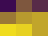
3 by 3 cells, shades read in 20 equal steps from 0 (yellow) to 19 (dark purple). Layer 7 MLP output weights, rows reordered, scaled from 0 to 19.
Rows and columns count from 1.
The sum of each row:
47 20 6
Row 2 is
9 6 5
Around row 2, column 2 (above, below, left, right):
12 1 9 5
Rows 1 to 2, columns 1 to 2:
19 12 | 9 6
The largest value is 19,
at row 1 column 1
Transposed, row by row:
19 9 0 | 12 6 1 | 16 5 5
